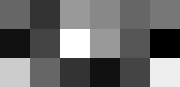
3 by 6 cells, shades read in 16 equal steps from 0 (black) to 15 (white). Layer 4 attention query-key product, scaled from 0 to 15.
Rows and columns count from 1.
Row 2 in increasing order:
0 1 4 5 9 15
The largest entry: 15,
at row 2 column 3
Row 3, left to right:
12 6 3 1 4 14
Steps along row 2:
up up down down down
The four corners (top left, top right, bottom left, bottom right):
6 7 12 14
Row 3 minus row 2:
11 2 -12 -8 -1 14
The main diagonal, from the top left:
6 4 3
